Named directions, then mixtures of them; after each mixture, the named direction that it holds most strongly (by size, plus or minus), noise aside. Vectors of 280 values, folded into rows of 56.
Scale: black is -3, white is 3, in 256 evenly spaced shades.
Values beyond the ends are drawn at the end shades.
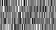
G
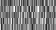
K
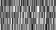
K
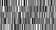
G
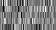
G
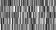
K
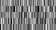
K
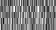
K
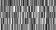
K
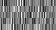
G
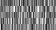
K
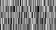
K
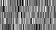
G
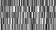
K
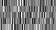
G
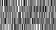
G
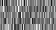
G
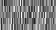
K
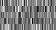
G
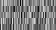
K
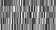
K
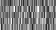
K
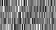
G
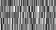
K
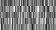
K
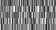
K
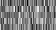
K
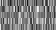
K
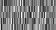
K
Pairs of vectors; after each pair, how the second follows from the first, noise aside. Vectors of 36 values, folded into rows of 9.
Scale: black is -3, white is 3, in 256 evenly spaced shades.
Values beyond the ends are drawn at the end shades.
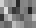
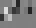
partly zeroed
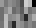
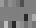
partly zeroed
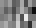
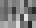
copied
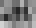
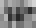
reversed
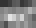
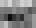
negated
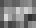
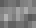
shrunk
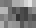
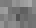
shrunk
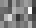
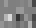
partly zeroed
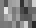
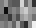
negated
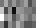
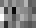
copied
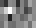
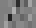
partly zeroed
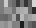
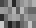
reversed
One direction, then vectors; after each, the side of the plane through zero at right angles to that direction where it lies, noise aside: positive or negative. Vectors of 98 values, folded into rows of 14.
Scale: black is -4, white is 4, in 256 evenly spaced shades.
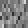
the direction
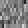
negative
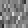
negative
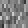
negative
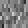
negative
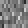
negative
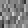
negative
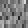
positive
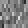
negative
